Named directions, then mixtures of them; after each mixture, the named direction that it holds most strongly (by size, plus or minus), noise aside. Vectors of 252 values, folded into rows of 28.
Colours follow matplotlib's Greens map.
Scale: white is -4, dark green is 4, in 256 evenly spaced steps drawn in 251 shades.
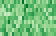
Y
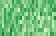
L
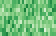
Y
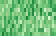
L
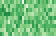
Y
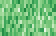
L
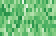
Y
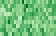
Y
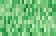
Y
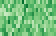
Y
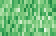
L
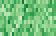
Y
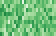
Y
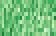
L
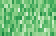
L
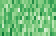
L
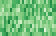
Y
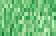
L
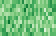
Y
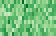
Y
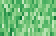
L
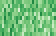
L
